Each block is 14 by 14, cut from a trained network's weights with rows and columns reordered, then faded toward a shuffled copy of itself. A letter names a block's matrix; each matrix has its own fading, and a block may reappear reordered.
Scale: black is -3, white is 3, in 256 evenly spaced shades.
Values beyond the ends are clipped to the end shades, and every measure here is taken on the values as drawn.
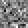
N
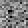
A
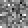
N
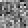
N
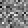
N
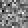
A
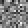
N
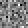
A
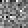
N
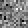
A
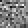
A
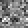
N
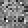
N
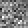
A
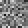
N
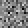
A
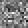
N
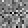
N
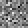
N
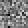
N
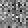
N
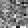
N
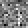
A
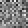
N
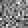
A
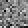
N
